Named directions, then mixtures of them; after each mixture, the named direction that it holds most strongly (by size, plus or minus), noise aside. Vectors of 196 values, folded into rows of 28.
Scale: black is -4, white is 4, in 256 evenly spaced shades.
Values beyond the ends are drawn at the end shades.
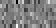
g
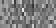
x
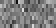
g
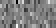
g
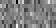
g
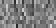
x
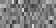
x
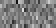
g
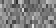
x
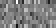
g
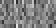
x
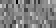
g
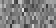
x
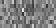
x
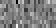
g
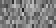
x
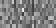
x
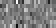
g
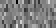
g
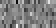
g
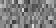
x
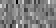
g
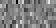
g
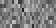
x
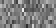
x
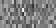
x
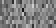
x
